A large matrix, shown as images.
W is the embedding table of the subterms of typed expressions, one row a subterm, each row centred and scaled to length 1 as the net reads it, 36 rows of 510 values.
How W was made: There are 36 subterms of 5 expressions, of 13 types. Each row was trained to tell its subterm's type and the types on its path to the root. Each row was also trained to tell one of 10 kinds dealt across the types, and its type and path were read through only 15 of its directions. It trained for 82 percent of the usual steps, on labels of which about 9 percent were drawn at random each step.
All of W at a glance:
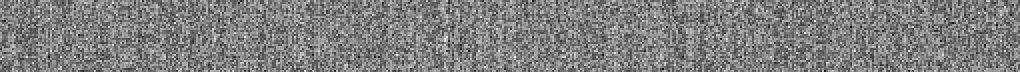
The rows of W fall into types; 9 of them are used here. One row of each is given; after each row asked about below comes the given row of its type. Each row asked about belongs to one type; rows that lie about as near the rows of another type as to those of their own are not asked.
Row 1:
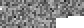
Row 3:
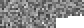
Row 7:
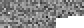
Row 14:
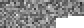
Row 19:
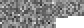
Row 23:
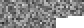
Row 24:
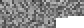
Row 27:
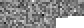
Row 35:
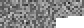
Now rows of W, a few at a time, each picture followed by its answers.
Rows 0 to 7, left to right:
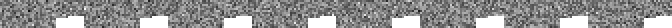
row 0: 23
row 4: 19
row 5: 1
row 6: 27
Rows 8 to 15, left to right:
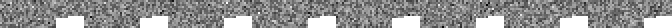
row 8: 24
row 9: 23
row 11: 27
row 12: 1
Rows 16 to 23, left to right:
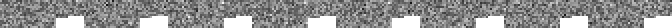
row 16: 7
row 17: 27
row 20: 19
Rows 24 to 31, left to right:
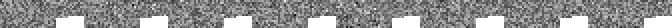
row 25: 24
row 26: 7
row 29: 27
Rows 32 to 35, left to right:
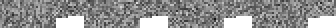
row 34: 19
